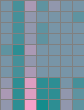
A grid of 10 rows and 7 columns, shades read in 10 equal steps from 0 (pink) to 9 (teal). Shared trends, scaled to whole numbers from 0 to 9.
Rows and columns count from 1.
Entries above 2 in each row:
7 7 7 7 7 7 7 6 6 6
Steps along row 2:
up down up same same up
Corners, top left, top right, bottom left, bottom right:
5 5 4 6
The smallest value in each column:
3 7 0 5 4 4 5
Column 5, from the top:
4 5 5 5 5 5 5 8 8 8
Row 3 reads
5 7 4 6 5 5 5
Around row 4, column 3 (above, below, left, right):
4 3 7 6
